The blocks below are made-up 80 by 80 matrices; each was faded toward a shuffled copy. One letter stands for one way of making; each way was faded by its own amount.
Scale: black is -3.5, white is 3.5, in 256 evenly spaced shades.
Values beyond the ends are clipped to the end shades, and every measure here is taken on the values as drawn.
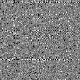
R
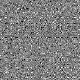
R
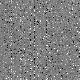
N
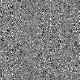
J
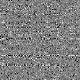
R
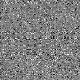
R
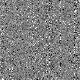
J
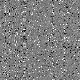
N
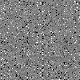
N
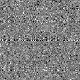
R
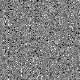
J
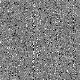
J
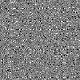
R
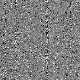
J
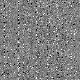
J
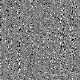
J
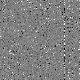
N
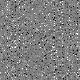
N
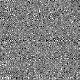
R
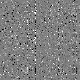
N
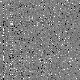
N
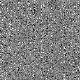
J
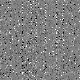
N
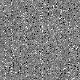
J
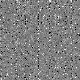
N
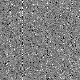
J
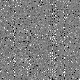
N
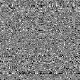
R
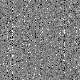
J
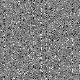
J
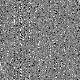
J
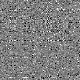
R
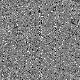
J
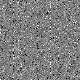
J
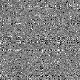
R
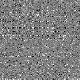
R
